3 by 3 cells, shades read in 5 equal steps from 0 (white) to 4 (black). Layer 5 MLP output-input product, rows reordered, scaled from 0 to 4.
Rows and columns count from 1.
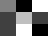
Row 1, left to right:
2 4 0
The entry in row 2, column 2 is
1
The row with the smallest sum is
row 1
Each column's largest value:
3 4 4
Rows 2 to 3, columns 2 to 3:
1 3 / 0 4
